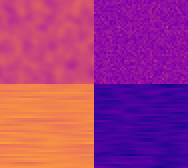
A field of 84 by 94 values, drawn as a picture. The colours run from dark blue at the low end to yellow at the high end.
It is made of 2 by 2 panels. Panel 1,1: middling, blotchy, faint in contrast. Panel 1,2: low, fine-grained, faint in contrast. Panel 2,1: high, streaked across, faint in contrast. Panel 2,2: very low, streaked across, faint in contrast.
